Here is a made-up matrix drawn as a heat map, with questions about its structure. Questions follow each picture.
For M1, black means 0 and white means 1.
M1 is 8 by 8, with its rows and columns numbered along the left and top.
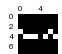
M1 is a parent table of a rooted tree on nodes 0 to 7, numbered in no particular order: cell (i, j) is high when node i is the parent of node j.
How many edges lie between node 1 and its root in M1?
1
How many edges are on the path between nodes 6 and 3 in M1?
1
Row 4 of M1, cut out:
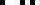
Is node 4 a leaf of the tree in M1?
no
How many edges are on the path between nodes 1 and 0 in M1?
3
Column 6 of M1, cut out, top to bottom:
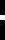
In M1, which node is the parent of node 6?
3
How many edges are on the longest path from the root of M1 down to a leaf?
2
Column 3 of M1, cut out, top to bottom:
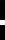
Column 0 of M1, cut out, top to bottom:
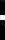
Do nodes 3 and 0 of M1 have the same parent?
no
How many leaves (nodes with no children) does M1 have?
6
